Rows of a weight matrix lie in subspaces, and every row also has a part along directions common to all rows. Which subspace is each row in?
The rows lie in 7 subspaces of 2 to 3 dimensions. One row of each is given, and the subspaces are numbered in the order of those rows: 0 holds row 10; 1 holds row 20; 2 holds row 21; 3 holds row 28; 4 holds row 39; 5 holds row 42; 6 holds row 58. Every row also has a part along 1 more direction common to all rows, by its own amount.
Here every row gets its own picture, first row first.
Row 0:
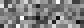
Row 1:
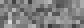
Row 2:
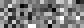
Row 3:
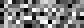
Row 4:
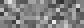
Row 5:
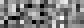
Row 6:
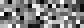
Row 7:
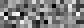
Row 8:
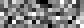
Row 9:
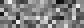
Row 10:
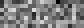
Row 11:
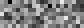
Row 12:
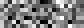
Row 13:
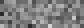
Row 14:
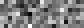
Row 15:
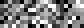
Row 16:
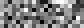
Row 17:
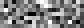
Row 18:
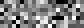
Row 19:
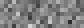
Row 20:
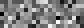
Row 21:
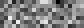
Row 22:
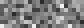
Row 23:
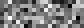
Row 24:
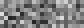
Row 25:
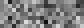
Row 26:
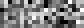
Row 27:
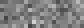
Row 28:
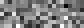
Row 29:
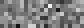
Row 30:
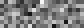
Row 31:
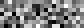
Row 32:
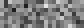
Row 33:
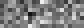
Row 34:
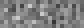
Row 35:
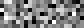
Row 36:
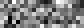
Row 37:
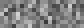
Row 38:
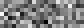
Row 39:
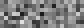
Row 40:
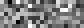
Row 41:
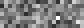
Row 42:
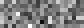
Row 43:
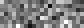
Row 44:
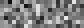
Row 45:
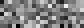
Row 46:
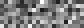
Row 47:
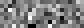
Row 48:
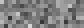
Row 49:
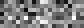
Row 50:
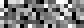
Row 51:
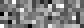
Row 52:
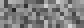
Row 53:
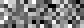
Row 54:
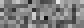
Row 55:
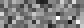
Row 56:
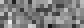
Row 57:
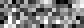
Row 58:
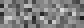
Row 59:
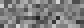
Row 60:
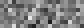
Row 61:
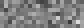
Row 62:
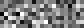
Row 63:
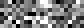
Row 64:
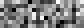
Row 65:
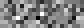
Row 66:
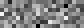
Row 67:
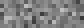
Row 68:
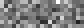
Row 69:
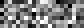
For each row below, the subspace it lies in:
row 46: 5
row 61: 1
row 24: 4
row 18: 6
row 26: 0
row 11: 3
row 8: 1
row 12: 2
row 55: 1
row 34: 4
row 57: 2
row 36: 2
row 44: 3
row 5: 4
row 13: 2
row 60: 5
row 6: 3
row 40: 6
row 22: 2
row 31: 3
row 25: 0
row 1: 2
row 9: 6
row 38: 4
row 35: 6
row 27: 6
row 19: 5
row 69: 0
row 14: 5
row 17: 1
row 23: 3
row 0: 1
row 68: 1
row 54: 0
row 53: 6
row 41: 1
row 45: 3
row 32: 0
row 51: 2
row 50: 0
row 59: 1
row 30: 5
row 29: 3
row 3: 6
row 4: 6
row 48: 5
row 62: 4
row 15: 6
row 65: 4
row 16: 3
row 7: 4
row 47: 5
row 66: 3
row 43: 3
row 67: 6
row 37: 4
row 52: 0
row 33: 5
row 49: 5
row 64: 0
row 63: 1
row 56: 2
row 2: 5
